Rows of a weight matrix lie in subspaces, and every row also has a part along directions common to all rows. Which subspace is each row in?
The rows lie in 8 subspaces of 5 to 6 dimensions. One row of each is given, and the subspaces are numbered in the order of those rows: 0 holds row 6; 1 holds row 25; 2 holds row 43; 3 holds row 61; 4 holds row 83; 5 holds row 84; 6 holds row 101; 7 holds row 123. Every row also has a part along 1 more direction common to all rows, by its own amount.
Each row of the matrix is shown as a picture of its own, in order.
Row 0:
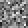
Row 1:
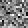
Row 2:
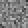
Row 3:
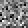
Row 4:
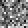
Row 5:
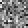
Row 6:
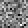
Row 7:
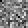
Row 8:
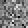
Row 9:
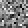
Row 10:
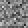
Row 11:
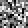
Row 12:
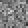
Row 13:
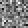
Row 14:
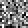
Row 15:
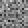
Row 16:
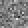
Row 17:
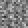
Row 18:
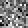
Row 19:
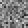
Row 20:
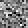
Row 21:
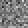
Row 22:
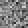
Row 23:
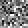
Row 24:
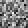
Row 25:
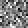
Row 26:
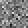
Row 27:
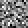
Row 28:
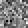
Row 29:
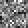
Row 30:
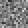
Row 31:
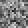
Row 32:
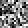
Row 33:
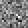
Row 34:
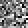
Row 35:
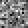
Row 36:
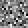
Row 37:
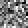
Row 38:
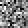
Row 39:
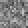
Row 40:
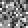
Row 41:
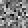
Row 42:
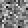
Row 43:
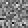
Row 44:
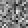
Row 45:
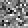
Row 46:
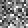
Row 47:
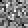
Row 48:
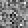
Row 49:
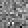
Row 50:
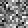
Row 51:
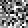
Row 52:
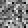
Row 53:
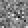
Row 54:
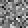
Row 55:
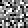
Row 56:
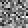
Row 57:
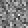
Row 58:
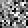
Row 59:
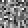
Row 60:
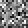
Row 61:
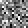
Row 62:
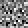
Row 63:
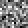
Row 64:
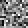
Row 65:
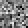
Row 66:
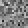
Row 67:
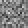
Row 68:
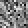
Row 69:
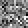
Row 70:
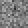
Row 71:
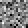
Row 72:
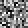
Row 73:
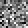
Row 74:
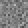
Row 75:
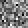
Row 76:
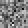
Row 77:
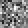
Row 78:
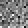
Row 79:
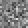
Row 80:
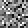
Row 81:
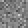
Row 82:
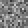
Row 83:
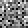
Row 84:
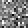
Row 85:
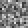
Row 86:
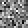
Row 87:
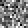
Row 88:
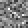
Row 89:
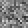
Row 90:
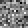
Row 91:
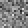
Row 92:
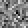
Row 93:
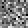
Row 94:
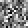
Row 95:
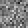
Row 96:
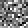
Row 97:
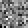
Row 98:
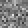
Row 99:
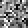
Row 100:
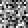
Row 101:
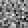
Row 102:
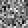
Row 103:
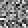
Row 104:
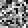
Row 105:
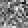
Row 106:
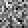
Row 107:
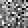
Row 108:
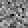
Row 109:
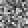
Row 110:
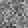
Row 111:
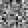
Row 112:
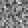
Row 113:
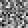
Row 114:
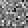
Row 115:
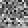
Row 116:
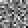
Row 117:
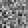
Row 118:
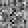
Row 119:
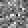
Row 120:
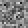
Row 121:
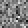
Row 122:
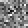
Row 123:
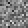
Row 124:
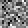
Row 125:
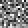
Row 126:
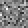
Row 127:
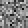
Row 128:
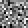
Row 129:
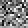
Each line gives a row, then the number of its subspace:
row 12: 3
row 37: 3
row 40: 6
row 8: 2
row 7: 4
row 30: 5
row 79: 2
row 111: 4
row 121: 2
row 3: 5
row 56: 0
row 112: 4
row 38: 7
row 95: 7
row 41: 4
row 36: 5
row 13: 4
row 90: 4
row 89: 3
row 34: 1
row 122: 3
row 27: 1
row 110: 3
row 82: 7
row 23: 1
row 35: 0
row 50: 5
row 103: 2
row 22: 1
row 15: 4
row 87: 7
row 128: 5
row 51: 1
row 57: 3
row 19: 4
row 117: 5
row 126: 5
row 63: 1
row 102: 0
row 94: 3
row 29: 7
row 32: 1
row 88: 0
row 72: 5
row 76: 7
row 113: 0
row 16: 0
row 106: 4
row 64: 2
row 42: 0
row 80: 0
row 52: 2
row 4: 7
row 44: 2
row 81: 0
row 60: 7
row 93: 2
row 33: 4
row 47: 4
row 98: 6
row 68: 3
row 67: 0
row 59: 5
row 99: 2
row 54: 1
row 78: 5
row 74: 0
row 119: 6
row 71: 6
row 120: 7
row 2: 5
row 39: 6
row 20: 0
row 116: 3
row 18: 1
